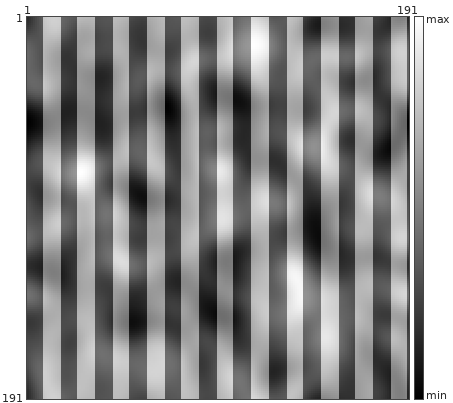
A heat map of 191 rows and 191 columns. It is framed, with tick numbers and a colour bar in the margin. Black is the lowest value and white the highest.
No lone cell stands out from its neighbours. On average the colour sits 50% of the way up the scale. Upright stripes repeat 11 times across the table. The ninth with the lowest average is the top left.
